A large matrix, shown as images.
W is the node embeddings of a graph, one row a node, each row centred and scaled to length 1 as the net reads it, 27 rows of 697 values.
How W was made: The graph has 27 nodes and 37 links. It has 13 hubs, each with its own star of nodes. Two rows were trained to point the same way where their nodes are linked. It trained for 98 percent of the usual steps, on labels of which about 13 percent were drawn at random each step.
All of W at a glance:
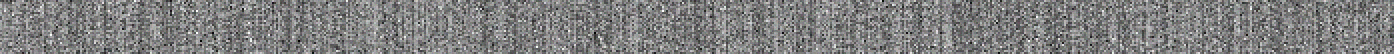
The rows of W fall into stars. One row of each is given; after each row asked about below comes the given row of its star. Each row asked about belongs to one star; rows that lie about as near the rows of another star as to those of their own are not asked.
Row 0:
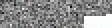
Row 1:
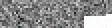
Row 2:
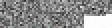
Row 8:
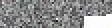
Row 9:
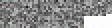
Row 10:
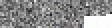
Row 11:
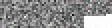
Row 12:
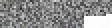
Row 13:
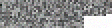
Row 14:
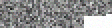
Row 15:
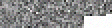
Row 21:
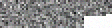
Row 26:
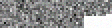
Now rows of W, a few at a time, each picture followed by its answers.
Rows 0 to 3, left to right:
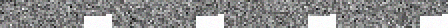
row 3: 21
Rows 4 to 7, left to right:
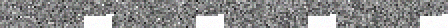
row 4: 13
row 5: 2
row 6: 11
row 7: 26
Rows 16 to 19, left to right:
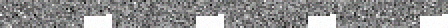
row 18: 0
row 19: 13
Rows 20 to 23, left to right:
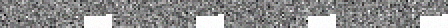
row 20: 1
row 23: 12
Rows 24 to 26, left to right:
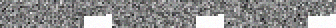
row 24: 9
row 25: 8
